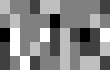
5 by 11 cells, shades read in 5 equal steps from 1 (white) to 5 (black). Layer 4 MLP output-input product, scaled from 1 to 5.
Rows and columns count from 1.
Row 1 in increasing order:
2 2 2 3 3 3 3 3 3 4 4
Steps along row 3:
down up same down up down up up down down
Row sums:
32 33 33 32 31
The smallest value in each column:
2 1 1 2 1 2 2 3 2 2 1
